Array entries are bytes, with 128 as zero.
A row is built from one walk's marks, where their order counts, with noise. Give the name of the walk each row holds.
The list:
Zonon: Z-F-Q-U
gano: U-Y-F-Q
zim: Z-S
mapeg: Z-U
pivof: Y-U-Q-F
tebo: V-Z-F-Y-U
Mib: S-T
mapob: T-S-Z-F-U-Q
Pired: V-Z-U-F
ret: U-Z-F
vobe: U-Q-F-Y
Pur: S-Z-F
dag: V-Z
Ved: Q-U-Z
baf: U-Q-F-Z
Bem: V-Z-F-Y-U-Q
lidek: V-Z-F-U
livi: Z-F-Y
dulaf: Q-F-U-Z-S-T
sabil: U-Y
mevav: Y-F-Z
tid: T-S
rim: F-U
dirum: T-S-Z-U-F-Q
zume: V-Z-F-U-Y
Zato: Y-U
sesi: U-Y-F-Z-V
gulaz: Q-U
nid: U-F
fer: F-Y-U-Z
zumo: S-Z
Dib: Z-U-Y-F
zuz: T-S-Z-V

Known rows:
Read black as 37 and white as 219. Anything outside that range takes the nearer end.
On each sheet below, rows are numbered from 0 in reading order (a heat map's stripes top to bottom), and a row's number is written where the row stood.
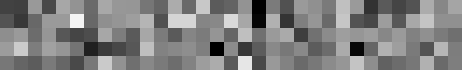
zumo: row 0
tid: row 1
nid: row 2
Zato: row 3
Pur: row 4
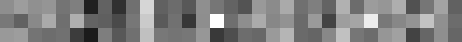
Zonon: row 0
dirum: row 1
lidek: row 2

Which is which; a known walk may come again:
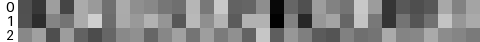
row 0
zumo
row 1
zim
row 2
Dib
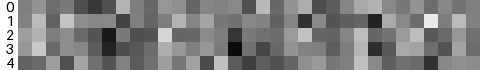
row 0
Pired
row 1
vobe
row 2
rim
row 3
tebo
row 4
Ved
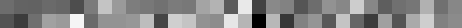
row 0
Pur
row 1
tid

